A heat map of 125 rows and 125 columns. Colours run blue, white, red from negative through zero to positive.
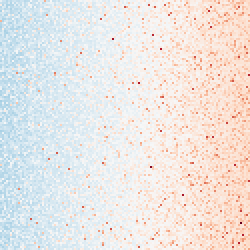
Stripes: none. Grain: fine. Slope: up to the right. Odd rows or columns: none.
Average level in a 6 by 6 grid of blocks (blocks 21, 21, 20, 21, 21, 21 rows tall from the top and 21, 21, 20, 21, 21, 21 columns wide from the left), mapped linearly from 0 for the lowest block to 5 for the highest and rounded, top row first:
0 1 2 3 4 5 / 0 1 2 3 4 5 / 0 1 2 3 4 5 / 0 1 2 3 4 5 / 0 1 2 3 4 5 / 0 1 2 3 4 5
